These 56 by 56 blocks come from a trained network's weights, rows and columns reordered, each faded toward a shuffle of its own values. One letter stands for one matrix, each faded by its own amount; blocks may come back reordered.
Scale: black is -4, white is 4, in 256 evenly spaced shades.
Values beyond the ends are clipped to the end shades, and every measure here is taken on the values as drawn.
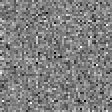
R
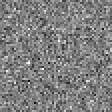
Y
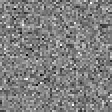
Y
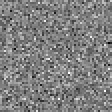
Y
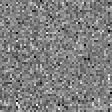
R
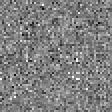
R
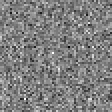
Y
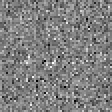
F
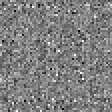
F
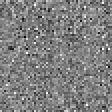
F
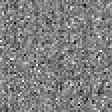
F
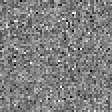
F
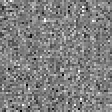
F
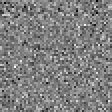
Y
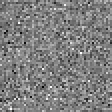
F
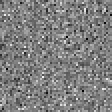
F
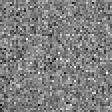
F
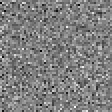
R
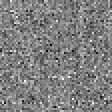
F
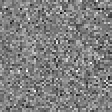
R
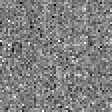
F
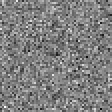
Y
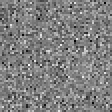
F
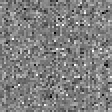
F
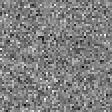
Y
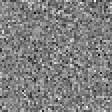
Y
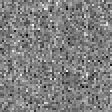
F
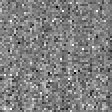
F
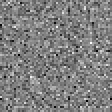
F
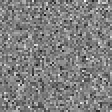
Y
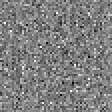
F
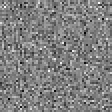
R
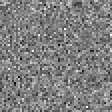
R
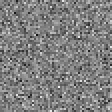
Y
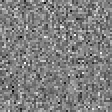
Y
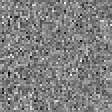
R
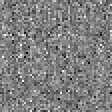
F
